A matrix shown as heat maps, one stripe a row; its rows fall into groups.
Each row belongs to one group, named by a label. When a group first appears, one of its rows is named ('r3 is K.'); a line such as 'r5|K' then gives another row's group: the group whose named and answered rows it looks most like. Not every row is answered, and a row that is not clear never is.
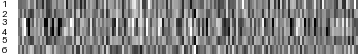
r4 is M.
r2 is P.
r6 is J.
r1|P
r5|P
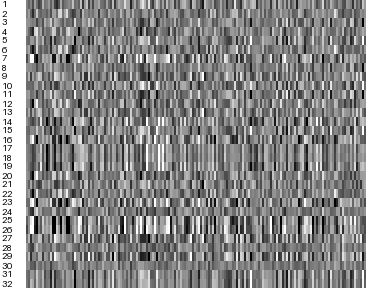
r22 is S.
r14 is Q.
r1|P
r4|S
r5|P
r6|S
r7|M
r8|J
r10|P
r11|J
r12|S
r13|J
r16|M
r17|Q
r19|Q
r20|S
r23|M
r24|S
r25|M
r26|M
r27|J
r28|S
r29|J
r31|P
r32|P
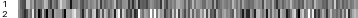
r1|S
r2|Q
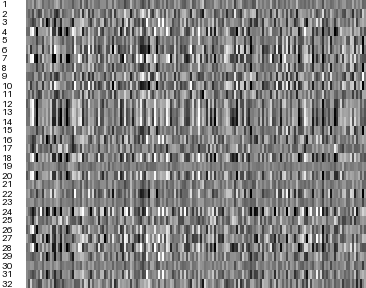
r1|J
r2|P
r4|M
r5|J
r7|M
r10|J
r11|P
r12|M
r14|M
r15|J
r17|S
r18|M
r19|S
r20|M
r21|J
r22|J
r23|J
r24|Q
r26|M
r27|Q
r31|Q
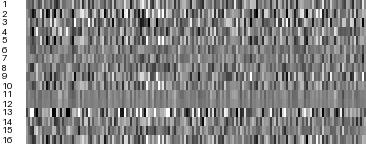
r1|P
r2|Q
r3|J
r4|S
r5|Q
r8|S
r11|S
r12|S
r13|M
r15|S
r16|Q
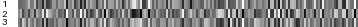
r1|P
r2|J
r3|P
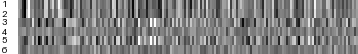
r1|S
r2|S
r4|J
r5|Q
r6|S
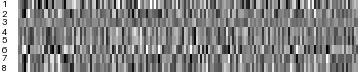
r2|S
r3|J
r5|P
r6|M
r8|S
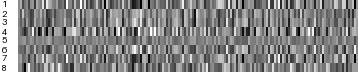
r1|J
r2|P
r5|J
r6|P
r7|J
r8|S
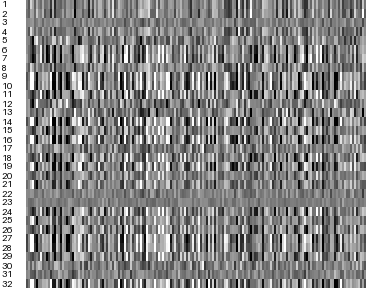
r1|P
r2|P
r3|J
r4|P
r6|Q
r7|Q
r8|P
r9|M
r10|M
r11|Q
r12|S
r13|J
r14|M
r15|Q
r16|M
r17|J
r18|Q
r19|M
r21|M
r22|J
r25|M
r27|M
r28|M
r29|Q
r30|J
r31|S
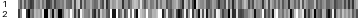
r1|P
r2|M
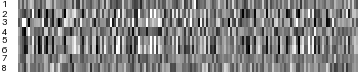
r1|J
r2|Q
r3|M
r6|Q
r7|S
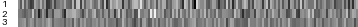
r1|P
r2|Q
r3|J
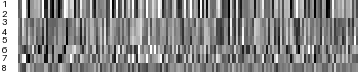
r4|P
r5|P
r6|Q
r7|M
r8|S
